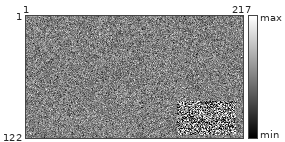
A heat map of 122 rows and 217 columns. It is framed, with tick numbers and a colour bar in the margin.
The grain is fine, like static. No regular stripes run through it. Values change most from cell to cell in the bottom right. On average the colour sits 50% of the way up the scale. The halves do not mirror each other. An odd patch, rougher than its surroundings, sits in the bottom right.
